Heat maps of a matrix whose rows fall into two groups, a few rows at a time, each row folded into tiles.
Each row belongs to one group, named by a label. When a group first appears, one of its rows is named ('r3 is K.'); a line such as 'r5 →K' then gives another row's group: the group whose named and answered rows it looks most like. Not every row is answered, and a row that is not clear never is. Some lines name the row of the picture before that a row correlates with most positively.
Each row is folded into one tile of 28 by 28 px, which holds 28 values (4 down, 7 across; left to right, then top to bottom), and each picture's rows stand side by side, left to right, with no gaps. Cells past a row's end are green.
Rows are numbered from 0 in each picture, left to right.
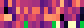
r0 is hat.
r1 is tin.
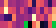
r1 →tin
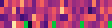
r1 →tin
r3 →hat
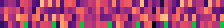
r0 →tin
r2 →tin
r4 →tin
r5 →tin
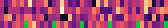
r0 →hat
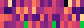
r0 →hat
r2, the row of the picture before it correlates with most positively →3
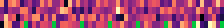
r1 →hat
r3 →hat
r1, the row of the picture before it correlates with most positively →2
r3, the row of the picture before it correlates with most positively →2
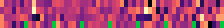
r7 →tin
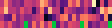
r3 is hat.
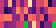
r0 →hat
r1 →tin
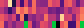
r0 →hat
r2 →tin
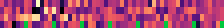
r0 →tin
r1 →hat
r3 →tin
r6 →hat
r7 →tin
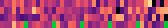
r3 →hat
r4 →hat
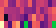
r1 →tin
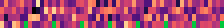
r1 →hat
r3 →hat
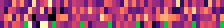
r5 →tin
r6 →hat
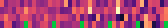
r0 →tin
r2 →hat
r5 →tin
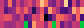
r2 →hat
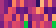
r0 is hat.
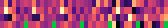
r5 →tin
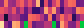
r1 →hat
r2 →tin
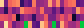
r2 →tin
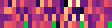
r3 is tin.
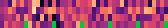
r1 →hat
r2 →tin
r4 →hat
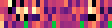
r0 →hat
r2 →hat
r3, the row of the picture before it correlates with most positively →5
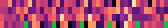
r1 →tin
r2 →tin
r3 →tin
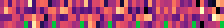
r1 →tin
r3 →tin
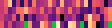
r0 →hat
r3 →tin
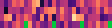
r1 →hat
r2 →tin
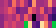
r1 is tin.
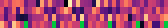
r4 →tin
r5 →tin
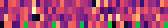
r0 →tin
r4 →tin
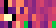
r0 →hat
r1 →tin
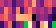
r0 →tin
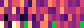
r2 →hat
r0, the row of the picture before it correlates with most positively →1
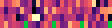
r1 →hat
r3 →hat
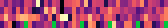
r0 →tin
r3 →tin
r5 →tin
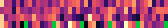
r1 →tin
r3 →tin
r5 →hat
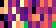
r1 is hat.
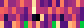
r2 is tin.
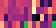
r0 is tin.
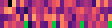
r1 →tin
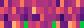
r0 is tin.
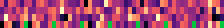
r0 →tin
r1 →tin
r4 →tin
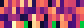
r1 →tin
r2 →tin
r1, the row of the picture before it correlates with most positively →1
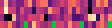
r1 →tin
